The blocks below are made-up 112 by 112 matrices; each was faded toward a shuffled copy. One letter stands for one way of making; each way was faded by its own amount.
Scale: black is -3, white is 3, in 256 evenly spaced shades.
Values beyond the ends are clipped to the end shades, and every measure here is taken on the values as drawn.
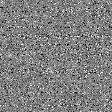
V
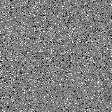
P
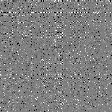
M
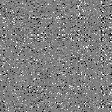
M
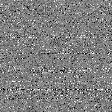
V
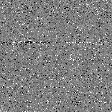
P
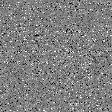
P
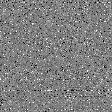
P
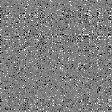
M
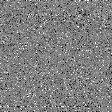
P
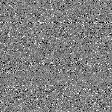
V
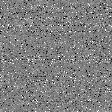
P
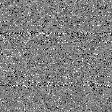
V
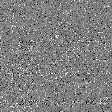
P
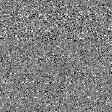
V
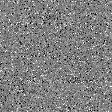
P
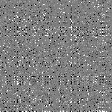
M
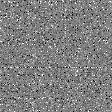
P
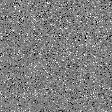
P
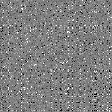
M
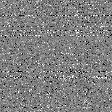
V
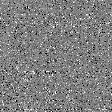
P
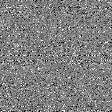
V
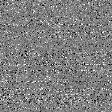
V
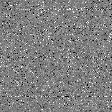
P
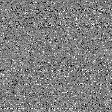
V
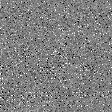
P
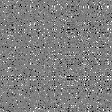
M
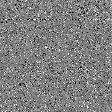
P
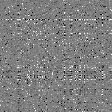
M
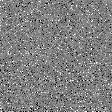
P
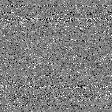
V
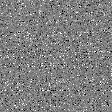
P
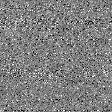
V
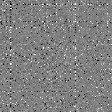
M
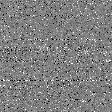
P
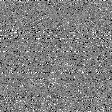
V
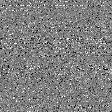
V
